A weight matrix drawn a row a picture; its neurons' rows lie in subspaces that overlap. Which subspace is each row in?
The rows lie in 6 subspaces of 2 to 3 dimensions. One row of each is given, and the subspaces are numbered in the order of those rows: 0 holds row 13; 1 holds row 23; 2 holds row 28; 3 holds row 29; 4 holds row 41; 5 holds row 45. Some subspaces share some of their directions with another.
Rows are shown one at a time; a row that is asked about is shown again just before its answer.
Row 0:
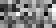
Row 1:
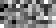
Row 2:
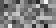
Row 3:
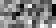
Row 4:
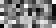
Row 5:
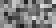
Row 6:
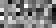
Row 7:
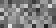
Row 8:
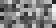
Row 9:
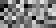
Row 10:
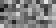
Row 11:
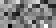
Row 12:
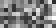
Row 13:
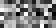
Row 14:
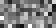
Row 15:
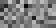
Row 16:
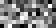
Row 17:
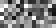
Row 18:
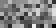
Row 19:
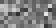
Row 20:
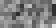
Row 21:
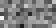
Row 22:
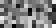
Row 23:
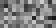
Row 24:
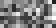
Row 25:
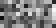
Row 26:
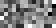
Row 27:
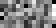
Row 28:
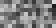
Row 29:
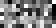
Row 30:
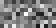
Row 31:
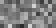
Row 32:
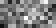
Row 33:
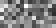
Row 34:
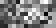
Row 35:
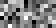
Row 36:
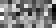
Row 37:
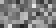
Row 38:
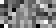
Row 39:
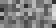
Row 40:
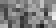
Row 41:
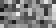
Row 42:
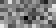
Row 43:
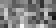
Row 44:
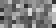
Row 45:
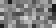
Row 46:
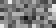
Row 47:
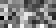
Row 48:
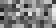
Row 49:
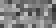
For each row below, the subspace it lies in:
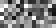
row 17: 1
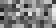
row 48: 5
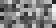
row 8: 2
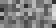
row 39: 3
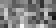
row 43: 2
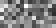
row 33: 1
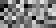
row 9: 1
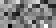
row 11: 4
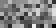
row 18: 4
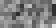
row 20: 4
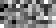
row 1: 4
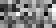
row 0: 0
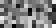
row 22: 0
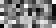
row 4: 0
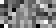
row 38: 0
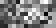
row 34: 5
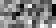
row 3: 4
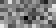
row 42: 5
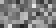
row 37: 3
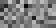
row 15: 1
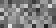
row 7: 4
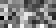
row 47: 2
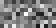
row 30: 0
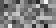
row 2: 4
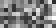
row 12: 1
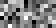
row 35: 2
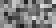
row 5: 2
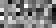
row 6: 2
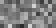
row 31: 3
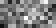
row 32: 5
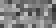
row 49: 3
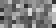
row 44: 0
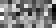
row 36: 0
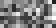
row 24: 1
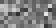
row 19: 0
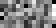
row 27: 3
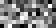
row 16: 3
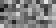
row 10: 4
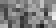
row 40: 2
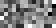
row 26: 3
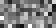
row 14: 3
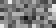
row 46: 5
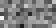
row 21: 2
